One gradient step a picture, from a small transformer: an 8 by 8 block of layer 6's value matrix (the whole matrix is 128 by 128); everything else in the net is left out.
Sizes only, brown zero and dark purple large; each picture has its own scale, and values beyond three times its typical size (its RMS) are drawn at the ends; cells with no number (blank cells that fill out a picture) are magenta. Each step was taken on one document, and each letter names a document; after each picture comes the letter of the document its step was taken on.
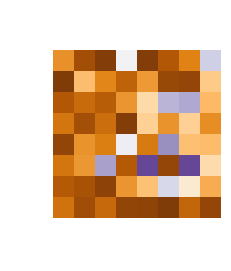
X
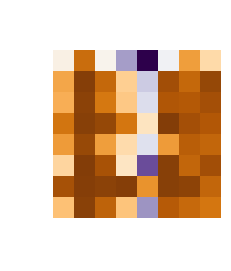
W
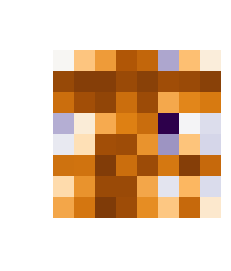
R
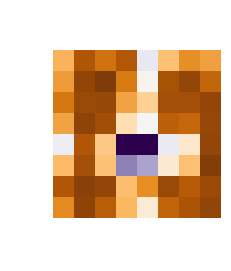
W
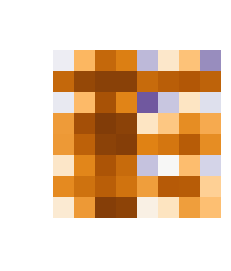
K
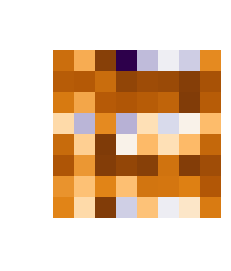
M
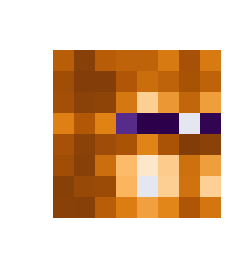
R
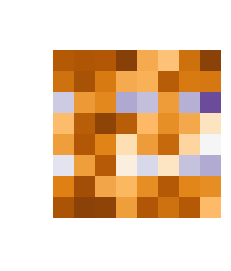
K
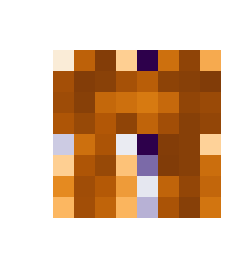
W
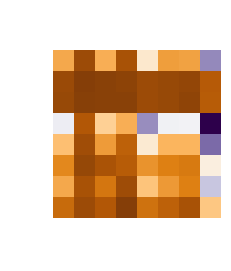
R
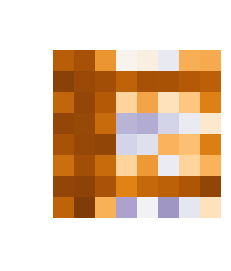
M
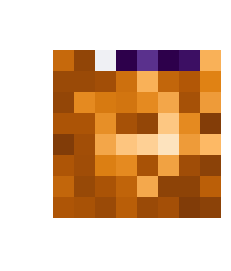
M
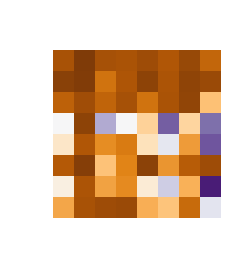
R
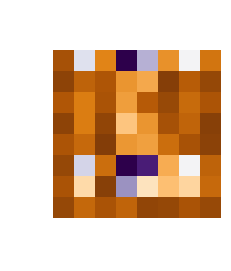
W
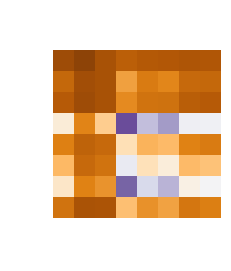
R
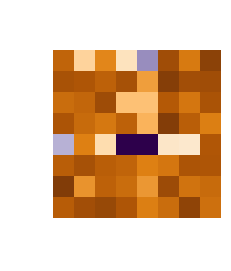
W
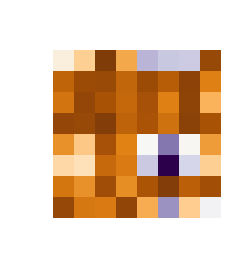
K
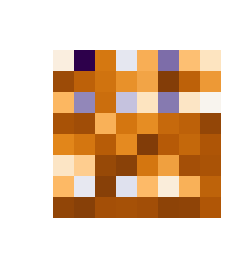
M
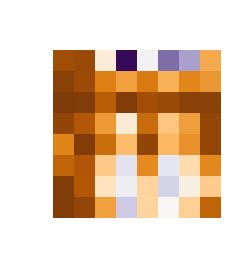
M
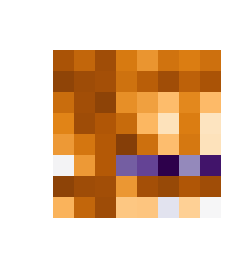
M
